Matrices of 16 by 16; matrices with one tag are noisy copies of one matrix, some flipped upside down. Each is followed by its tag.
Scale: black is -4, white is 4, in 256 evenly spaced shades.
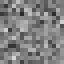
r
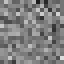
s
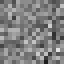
s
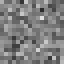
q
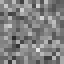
q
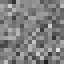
s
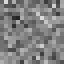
q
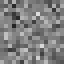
q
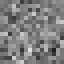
r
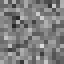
q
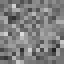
r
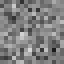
r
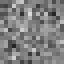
r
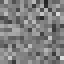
s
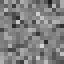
q
